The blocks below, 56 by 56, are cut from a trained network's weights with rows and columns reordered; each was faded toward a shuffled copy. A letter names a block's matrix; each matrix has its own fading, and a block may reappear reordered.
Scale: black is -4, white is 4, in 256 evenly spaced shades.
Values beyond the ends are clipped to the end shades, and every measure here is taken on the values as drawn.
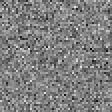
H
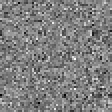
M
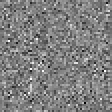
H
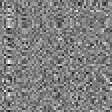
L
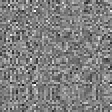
L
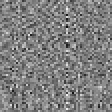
L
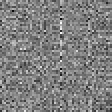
L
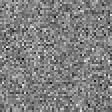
H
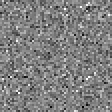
H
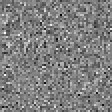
H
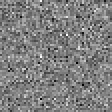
M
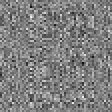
L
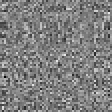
L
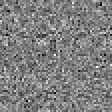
M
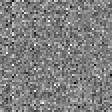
M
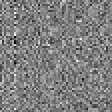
L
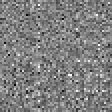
M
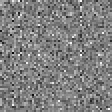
M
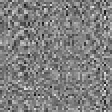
L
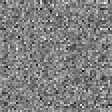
M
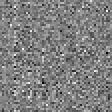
M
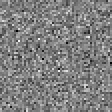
H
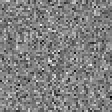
H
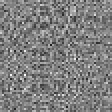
L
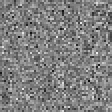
H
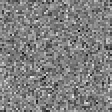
H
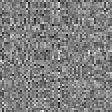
L
